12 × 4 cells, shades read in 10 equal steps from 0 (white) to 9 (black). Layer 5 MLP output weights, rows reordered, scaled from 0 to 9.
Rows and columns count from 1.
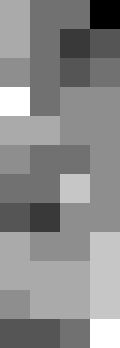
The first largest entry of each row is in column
4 3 3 2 3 2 1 2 2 1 1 1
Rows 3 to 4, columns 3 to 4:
6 5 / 4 4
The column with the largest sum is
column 2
